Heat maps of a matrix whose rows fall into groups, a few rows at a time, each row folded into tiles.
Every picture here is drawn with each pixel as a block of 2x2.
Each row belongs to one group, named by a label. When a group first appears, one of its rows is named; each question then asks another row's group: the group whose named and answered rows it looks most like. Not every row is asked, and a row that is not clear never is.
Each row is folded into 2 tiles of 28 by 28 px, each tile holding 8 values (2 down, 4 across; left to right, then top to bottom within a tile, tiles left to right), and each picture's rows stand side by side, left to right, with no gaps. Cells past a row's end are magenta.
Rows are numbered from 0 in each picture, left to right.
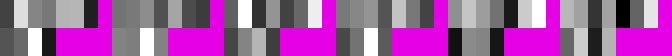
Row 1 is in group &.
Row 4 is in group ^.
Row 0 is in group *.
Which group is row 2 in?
^
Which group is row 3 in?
&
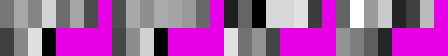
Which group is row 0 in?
*
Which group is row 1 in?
*
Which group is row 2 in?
*
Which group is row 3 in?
^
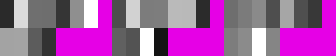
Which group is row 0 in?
^
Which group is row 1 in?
*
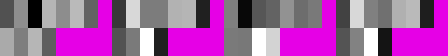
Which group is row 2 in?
&
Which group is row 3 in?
*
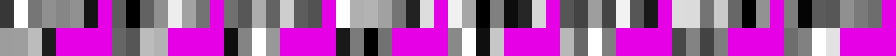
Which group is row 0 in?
*
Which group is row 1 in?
&
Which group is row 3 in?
^
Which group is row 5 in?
&
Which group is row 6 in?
^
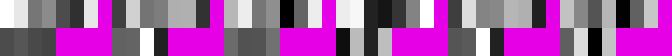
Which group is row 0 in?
^
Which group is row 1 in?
*
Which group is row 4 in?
*
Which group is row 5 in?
^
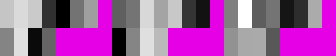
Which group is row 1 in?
&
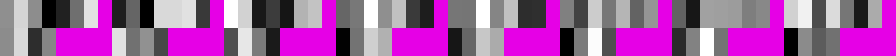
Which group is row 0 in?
^
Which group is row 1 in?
*
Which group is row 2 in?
^
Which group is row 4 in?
&
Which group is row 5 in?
&
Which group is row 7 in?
^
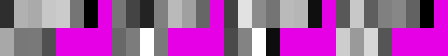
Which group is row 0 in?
*
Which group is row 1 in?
&
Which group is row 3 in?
*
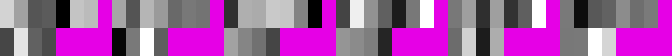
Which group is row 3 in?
^
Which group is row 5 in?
&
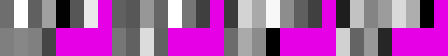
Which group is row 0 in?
^
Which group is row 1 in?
&
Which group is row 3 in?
*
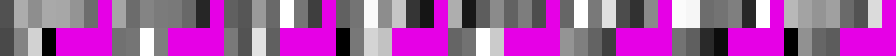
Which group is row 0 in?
*
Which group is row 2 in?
&
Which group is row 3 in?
&
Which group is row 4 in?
&
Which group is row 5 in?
^
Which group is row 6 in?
^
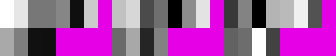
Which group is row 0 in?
^
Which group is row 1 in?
^
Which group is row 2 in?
*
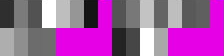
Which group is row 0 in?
*
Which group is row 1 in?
&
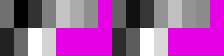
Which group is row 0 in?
&
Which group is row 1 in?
&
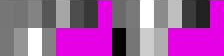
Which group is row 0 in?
&
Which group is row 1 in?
&
